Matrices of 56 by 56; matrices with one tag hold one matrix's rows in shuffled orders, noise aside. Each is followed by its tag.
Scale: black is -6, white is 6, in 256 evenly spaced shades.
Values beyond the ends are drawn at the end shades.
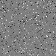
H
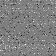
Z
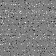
Z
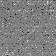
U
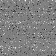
Z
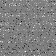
Z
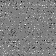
Z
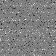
Z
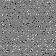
U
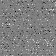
U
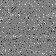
Z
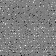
Z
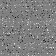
U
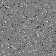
H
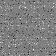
Z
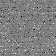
Z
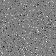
H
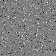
H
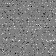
U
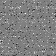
Z
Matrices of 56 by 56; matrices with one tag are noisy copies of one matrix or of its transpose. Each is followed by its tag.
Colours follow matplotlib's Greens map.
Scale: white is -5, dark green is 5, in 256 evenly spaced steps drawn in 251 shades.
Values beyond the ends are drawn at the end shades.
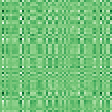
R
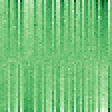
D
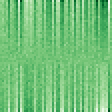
D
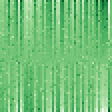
D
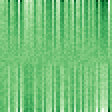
D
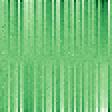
D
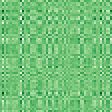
R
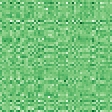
R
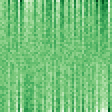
D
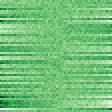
D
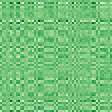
R
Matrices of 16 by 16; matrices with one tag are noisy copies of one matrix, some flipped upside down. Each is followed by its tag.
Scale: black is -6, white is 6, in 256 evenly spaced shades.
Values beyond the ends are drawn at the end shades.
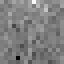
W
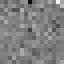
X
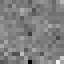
X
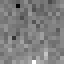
W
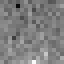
W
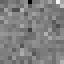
X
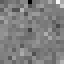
X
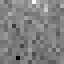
W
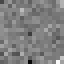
X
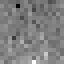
W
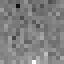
W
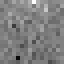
W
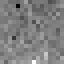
W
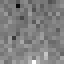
W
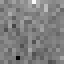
W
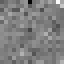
X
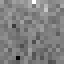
W
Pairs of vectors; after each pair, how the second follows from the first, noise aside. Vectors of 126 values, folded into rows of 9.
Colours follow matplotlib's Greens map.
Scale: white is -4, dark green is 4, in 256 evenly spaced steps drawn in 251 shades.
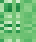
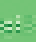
partly zeroed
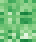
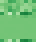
partly zeroed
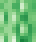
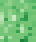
partly zeroed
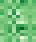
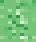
partly zeroed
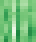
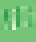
partly zeroed
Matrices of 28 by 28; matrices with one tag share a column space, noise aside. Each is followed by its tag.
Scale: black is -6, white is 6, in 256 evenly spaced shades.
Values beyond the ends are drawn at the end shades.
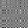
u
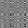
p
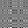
u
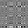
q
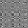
p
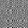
u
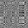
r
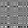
q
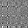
q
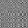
p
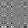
q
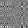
q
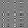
p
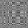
r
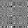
q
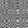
u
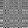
u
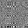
q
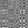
u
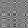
p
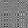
p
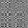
p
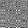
u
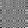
u
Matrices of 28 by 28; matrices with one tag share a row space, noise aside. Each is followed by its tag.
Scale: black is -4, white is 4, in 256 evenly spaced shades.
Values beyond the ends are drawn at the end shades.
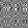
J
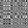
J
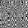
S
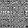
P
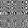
S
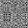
J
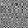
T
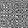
T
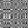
J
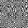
S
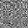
J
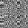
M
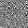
S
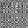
T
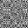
J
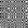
S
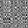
J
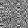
M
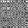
P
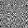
S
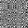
S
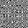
T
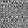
T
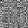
M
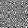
S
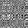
P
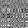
P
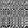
P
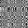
S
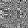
M
